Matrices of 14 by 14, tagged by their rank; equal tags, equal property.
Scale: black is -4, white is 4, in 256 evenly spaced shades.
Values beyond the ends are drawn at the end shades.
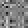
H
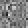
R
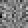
R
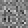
R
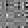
H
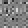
R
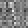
R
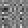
H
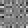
H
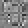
R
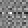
H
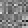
R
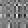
H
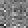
R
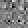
R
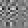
H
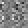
R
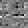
R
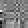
H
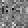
R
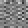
H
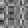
H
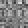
R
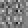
R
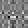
H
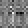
R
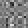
H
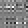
H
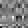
H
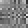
H
